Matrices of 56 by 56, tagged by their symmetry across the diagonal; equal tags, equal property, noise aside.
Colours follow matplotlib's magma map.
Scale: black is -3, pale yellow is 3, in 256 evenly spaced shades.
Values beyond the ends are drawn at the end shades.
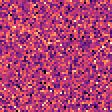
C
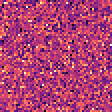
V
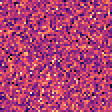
C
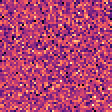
C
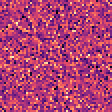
V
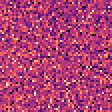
V
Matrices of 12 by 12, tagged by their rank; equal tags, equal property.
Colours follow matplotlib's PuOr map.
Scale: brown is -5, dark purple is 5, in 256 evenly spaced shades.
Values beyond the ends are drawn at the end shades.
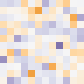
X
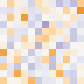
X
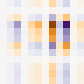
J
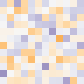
X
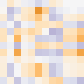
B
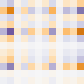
J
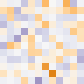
X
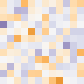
X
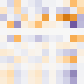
B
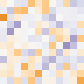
X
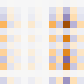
J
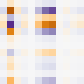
J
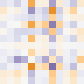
B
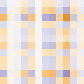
J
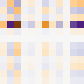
J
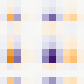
J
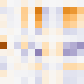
B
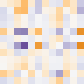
B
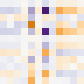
B
